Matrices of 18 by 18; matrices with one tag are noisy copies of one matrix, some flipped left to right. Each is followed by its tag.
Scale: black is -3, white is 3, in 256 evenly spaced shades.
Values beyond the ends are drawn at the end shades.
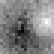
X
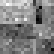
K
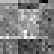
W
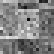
W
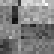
K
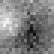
X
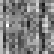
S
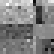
K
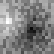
X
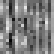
S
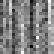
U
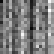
U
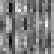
S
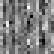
S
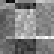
W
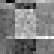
W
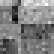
K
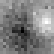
X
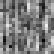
S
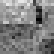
K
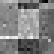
W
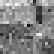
K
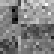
K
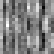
S
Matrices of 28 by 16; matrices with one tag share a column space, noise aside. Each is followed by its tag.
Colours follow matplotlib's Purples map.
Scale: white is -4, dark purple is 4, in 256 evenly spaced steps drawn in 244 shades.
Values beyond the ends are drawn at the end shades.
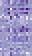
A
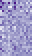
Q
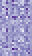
A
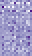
Q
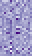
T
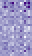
Q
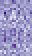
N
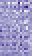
Q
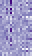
A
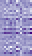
T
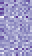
A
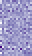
T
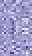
T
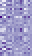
A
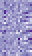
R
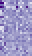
Q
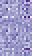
A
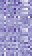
A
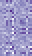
T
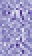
N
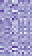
T
